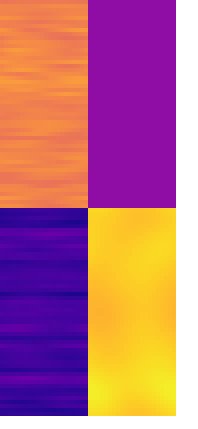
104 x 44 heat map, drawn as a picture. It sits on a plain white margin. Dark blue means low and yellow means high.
The table splits into 2 rows of 2 panels. Panel 1,1: high, streaked across, faint in contrast. Panel 1,2: low, flat. Panel 2,1: very low, streaked across, faint in contrast. Panel 2,2: very high, smooth, faint in contrast.
